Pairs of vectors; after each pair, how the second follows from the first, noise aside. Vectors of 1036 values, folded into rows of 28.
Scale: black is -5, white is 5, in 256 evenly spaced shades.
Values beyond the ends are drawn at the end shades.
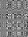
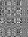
reversed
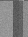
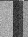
scaled up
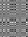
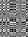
scaled up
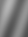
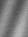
reversed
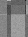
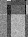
scaled up
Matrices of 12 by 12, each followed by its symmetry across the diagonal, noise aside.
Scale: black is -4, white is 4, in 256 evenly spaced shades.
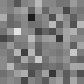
antisymmetric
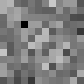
symmetric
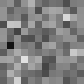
neither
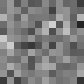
neither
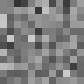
antisymmetric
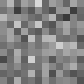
neither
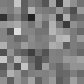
antisymmetric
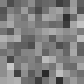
neither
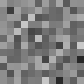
symmetric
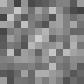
symmetric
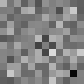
symmetric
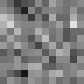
antisymmetric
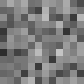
neither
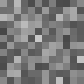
symmetric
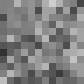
antisymmetric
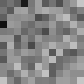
symmetric
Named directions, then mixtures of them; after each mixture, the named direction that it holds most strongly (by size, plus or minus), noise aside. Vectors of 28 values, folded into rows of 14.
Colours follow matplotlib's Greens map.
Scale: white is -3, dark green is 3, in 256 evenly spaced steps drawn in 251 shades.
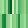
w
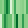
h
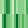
h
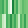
w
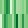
h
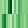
w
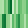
w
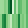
w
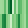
w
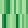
h
